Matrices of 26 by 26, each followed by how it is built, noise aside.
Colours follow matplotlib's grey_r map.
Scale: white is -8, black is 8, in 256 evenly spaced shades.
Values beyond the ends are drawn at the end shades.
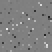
sparse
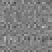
low rank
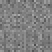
low rank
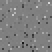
sparse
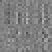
low rank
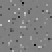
sparse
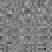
low rank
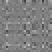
low rank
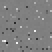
sparse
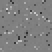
sparse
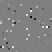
sparse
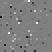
sparse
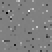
sparse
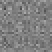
low rank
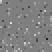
sparse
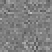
low rank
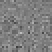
low rank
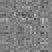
low rank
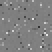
sparse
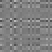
low rank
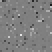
sparse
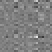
low rank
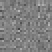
low rank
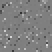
sparse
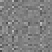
low rank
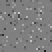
sparse
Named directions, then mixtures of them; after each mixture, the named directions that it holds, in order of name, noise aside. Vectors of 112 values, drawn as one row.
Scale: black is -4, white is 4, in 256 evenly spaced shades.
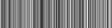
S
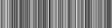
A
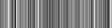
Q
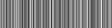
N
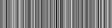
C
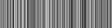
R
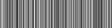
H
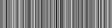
C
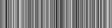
A, C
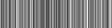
N, Q, S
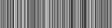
R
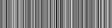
C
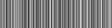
N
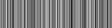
C, R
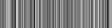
C, H, Q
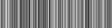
A
